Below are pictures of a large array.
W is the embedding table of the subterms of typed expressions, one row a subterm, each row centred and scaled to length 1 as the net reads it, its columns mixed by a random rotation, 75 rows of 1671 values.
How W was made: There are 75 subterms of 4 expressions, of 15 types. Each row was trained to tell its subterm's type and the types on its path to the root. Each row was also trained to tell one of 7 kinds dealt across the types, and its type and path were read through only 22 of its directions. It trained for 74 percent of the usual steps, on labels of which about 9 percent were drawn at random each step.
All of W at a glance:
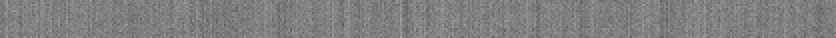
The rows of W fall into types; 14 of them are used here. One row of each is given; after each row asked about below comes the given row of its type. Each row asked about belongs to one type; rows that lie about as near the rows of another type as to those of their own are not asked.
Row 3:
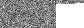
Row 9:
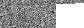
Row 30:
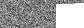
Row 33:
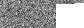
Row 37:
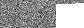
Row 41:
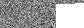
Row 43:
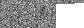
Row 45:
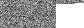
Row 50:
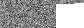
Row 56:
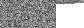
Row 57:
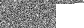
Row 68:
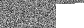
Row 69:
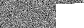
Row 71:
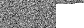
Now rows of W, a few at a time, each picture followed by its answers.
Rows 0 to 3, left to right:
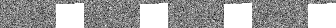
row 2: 30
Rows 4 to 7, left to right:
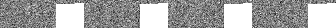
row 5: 30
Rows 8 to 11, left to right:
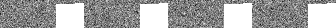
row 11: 33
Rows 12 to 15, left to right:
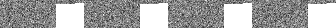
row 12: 33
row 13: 56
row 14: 56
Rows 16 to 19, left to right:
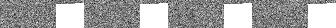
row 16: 56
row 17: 68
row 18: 9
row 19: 9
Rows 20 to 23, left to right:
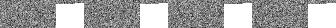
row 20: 43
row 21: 71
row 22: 45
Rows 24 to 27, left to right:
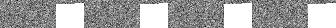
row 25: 9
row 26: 30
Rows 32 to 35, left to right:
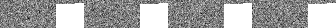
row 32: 71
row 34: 45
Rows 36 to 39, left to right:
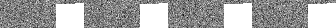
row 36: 68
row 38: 41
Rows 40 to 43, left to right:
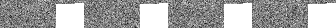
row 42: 33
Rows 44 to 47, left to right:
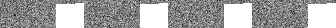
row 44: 41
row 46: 56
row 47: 37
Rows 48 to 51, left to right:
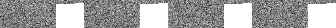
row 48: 9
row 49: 9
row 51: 37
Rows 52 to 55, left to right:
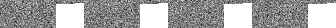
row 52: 71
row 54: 3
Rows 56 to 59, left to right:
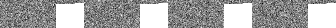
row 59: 68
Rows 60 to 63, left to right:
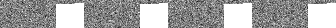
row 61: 71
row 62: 3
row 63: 68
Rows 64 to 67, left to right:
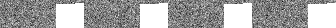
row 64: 41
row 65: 43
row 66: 33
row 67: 41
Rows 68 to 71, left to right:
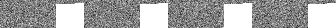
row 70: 37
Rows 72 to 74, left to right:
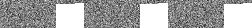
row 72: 33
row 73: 30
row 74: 43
